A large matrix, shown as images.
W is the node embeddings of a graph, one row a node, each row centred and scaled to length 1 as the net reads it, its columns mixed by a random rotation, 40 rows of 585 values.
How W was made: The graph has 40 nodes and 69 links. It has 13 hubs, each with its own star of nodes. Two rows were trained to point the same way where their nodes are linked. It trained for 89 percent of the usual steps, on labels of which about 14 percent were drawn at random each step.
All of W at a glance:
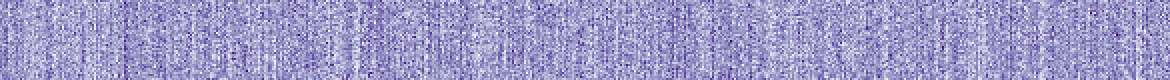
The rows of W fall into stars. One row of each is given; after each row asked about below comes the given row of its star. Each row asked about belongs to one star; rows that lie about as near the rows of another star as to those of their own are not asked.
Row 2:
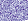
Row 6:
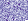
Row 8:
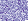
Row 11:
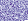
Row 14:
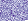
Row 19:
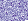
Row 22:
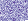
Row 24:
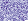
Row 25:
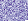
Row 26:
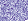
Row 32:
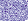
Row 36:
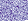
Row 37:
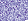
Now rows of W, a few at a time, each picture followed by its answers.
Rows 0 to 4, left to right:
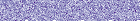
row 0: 37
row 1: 36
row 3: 24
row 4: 8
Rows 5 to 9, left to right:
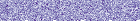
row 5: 26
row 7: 19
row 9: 11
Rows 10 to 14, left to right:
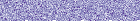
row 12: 2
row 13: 26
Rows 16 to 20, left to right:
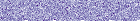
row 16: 11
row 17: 2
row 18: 24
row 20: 22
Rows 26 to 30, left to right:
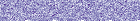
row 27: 32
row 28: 22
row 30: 6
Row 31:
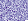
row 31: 25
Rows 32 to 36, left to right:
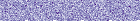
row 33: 6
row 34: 22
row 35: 11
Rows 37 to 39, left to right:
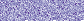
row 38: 37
